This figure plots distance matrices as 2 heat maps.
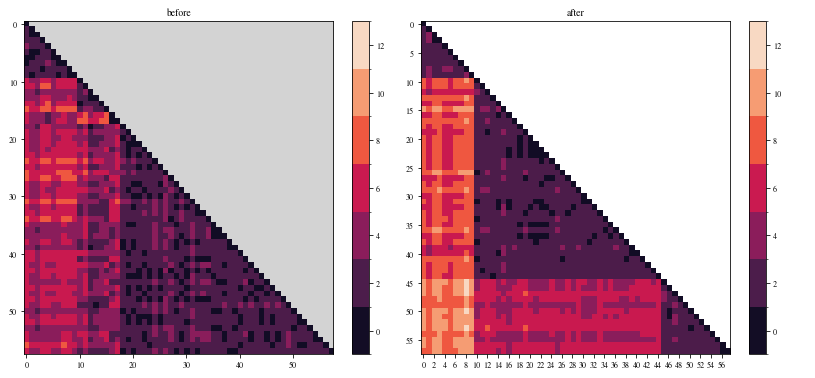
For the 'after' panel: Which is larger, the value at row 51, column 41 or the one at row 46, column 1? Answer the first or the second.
the second
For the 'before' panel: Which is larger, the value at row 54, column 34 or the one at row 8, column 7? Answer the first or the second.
the first
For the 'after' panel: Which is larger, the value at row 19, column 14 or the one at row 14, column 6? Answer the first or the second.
the second
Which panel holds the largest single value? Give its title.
after
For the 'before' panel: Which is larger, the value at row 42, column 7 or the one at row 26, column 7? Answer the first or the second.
the second
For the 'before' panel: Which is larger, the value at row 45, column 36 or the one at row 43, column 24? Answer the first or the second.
the second
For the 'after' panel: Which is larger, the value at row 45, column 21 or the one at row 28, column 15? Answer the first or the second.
the first
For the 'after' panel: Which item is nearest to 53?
50
